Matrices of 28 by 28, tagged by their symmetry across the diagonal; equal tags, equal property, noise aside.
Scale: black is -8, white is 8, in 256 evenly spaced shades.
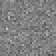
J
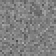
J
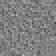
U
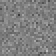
J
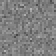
J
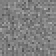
U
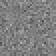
U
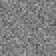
U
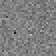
J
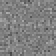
J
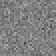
J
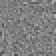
U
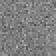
U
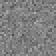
U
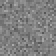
U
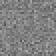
J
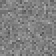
J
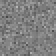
U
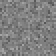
U
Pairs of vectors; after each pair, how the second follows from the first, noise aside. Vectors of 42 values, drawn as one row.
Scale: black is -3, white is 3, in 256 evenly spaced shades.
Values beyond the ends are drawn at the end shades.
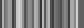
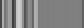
partly zeroed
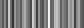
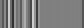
partly zeroed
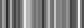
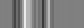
partly zeroed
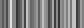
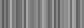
shrunk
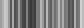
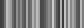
shuffled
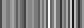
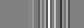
partly zeroed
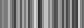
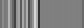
partly zeroed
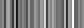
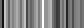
shuffled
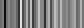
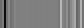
partly zeroed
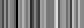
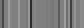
partly zeroed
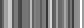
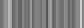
shrunk
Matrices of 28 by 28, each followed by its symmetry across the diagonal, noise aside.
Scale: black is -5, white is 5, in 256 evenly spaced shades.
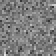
symmetric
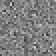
antisymmetric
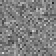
antisymmetric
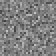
antisymmetric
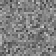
neither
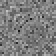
symmetric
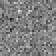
antisymmetric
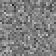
antisymmetric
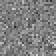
neither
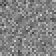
symmetric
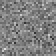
neither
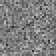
neither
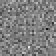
antisymmetric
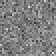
symmetric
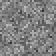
symmetric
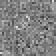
symmetric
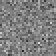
antisymmetric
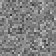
neither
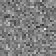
neither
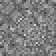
symmetric
